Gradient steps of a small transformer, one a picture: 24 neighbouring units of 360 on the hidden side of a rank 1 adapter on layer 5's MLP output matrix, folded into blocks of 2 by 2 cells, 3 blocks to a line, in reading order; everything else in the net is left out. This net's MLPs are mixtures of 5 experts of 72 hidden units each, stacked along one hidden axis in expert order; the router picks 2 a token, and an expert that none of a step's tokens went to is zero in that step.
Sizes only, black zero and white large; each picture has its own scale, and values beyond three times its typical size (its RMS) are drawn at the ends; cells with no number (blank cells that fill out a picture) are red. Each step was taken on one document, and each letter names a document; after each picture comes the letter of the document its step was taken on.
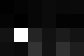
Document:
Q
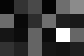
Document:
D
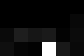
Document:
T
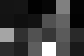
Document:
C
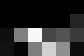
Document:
T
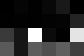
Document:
C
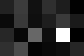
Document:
D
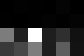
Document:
C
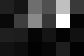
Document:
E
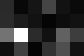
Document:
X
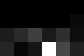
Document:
T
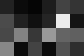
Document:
E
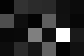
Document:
D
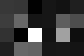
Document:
D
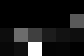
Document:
C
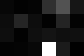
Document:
T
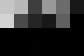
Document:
E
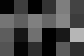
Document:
E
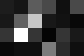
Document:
X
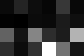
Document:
C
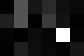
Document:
D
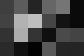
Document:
X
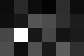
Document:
Q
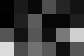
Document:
Q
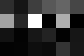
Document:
E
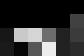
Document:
T
